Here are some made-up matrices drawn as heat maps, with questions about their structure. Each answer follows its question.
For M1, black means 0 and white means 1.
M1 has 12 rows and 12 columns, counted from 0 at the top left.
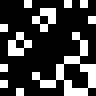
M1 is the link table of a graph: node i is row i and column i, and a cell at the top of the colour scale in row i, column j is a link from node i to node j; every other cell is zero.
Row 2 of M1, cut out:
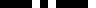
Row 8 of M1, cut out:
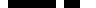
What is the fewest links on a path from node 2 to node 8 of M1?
2
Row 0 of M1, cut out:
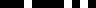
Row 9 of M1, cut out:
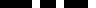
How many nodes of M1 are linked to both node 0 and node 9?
0
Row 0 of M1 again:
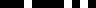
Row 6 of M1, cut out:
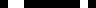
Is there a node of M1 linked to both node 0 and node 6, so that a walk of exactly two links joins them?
yes
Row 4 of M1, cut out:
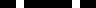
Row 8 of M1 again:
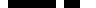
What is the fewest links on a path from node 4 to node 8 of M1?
3
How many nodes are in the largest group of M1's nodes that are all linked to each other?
3
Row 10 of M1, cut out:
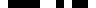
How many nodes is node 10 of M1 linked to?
5
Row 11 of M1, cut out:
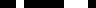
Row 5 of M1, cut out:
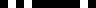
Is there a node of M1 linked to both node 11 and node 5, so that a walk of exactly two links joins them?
yes
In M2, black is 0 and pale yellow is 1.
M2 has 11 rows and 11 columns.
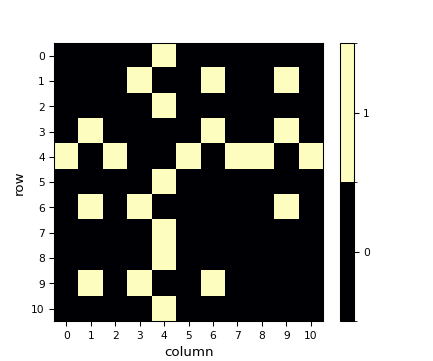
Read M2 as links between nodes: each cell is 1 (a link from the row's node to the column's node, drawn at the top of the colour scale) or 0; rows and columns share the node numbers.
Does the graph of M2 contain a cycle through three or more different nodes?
yes
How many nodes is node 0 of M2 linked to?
1
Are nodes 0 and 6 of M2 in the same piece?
no
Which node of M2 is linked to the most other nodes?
node 4
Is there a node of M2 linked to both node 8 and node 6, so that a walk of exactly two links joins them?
no
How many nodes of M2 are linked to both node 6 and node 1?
2
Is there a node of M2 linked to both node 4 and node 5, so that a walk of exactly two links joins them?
no
